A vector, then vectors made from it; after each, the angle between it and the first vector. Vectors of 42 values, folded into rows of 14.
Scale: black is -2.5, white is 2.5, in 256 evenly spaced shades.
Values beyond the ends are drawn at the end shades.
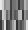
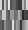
partly aligned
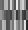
orthogonal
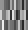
orthogonal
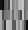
nearly opposite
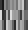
nearly opposite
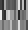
partly opposed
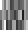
nearly parallel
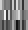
partly aligned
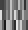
nearly opposite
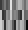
nearly opposite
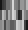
partly opposed
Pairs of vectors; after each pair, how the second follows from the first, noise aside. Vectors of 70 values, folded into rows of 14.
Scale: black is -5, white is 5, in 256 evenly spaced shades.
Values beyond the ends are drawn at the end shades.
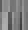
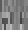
sign-scrambled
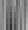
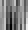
scaled up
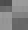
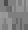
partly zeroed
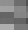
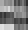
scaled up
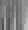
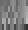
sign-scrambled
